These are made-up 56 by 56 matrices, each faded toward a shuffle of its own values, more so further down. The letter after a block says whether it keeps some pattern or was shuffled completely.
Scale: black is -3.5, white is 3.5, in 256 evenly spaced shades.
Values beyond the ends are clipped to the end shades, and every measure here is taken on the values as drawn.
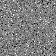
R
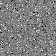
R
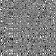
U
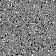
R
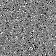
R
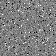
R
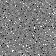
R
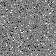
R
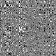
U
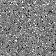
R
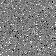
R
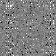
U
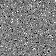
R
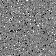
R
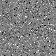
R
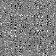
U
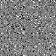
U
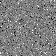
R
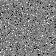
R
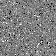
R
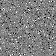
R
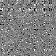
U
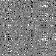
U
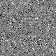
R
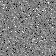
R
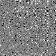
U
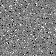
R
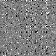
U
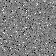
R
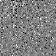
U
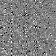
U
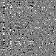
U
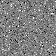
R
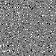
U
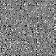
U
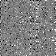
U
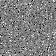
R
